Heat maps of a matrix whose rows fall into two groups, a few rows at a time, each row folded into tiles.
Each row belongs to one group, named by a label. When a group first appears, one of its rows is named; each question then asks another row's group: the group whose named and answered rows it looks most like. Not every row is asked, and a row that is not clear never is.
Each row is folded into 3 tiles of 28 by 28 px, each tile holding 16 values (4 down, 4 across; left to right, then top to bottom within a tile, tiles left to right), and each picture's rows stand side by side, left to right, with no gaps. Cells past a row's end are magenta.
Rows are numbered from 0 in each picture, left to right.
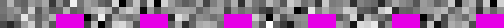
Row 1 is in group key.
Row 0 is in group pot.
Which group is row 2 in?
key
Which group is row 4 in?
key
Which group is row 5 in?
key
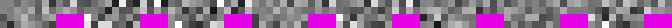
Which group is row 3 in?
key
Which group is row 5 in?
key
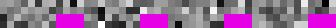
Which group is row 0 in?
key
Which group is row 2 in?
pot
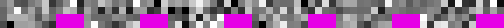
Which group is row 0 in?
pot
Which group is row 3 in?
pot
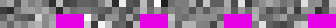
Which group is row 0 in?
pot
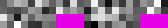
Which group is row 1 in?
pot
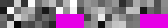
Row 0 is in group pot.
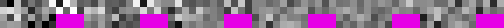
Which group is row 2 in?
pot
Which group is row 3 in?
key
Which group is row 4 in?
pot
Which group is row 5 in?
key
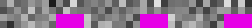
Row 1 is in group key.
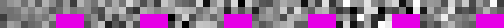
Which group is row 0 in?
key
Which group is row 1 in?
key
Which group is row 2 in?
key
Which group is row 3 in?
pot
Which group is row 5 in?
pot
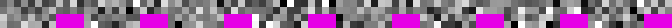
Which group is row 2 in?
pot
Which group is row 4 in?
key
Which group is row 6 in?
pot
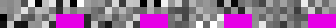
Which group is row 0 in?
key
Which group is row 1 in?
key
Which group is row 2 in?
pot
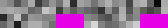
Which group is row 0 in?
key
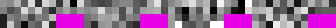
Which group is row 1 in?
pot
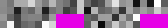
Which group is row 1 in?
pot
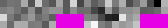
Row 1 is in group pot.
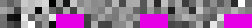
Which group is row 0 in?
pot
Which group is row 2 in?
pot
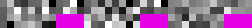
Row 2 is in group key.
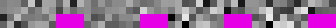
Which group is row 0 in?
key
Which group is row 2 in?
key
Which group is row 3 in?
key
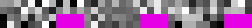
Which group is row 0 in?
key
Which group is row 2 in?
pot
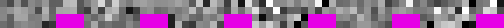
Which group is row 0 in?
pot
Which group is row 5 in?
pot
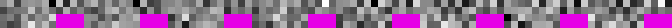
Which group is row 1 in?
pot
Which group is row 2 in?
key
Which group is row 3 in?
pot
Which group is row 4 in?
key
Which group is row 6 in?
key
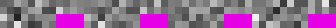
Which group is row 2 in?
key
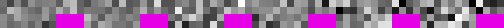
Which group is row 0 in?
pot
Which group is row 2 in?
pot
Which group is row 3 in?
key
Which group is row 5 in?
pot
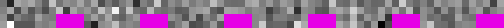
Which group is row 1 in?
pot
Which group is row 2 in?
key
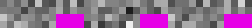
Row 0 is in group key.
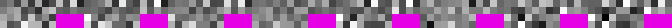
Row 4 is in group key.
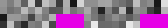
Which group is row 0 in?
key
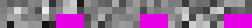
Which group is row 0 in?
pot
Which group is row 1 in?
key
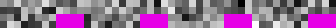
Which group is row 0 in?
key
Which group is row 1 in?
key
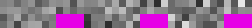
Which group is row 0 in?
key
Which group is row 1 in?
key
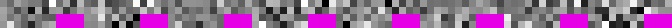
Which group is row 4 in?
pot
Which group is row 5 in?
pot
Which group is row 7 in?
key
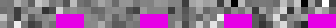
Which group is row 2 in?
pot
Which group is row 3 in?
pot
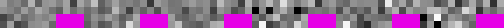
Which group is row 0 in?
key
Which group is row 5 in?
key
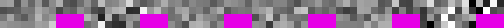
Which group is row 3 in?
key
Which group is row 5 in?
pot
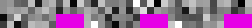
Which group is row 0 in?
key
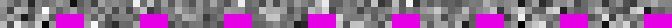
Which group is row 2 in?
pot
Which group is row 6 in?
key
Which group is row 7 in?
key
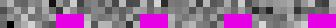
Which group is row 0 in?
pot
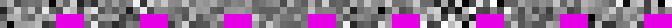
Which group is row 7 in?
key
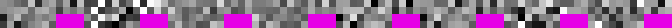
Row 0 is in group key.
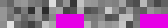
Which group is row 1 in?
pot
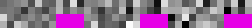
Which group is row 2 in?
key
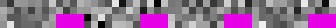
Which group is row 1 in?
key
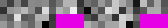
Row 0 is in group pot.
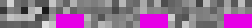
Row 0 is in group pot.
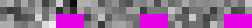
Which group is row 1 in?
key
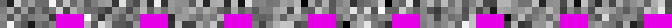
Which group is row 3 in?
pot
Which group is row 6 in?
key
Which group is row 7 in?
pot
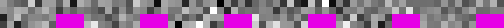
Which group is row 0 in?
key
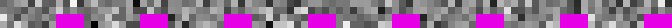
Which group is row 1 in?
pot
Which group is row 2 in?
key
